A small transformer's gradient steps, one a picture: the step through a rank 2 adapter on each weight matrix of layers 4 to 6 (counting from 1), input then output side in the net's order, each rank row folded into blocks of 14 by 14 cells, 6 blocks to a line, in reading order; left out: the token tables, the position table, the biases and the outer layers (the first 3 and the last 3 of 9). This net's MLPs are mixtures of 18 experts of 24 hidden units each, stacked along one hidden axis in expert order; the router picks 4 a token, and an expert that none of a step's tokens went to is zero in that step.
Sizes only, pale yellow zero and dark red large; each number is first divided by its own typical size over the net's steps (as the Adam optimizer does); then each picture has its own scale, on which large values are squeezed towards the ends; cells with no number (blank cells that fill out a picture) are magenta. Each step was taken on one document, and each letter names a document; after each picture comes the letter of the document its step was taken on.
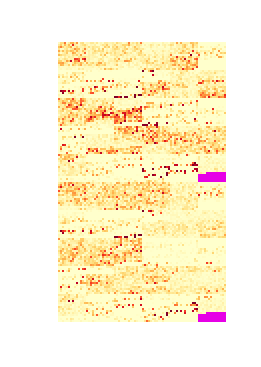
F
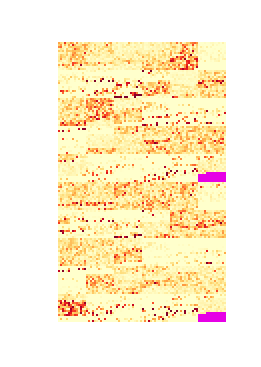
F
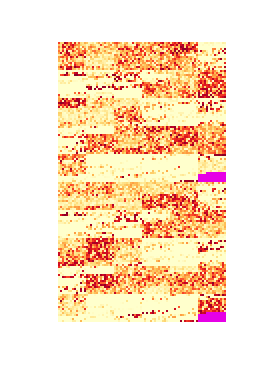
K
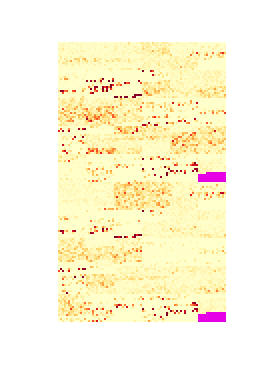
F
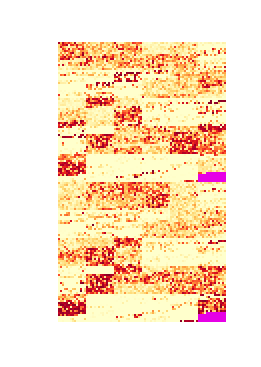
K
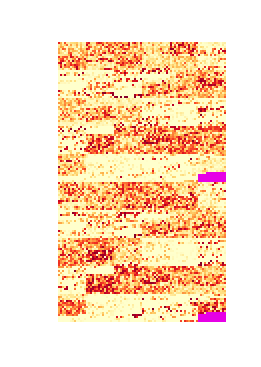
K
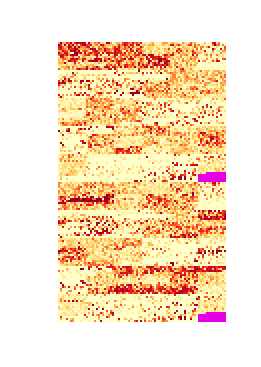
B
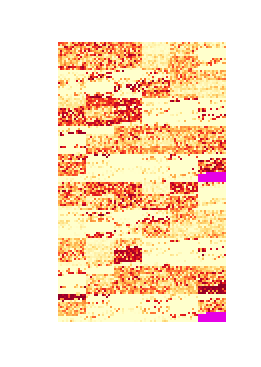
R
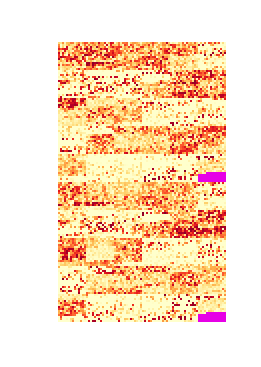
B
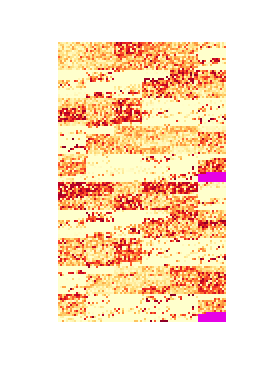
R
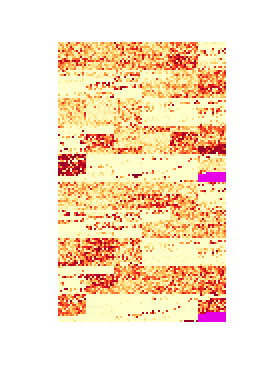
K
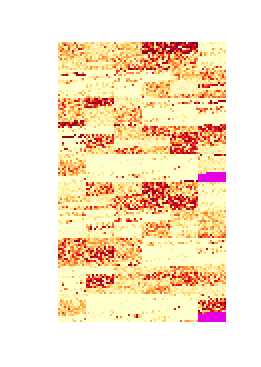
K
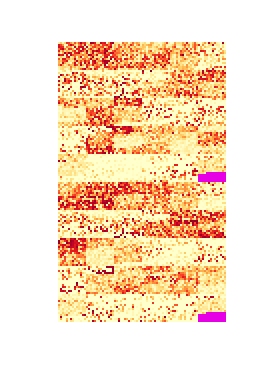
B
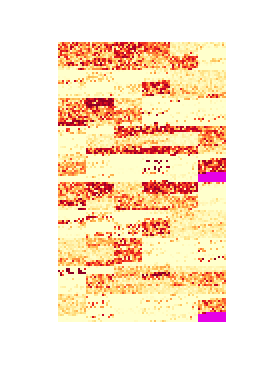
R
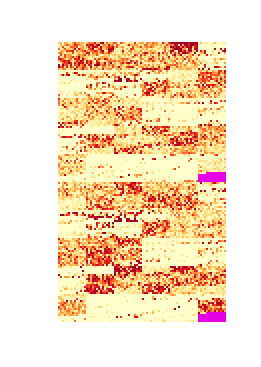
K
